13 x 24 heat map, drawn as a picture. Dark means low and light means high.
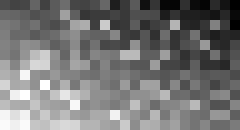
The field climbs toward the bottom left. The top right is the ninth with the lowest average. No regular stripes run through it. The halves do not mirror each other. No single row or column stands out from its neighbours. The bottom left is the ninth with the highest average.
